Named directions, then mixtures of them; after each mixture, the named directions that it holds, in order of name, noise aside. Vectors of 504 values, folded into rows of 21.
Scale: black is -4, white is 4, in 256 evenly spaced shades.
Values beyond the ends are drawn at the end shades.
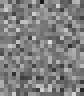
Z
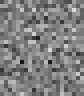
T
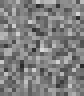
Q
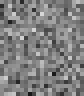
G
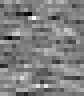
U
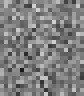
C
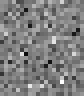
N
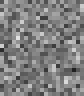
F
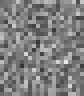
C, Q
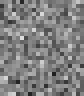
G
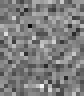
N, Q, Z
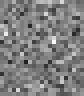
N, Q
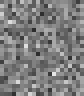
G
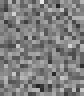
G, Z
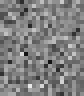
G, N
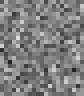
F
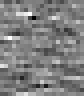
U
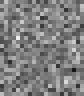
F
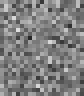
C, Z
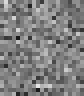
C, U, Z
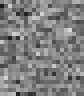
G, U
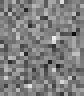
F, N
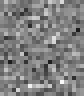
F, N, U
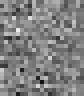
C, U, Z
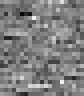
N, U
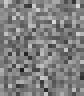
C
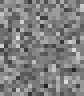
F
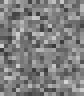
F, U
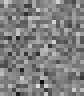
C, U
